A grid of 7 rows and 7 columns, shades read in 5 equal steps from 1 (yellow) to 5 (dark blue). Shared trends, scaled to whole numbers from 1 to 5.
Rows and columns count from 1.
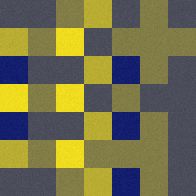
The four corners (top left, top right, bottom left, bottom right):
4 4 4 4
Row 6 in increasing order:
1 2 3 3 3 3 4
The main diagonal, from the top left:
4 3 4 4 5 3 4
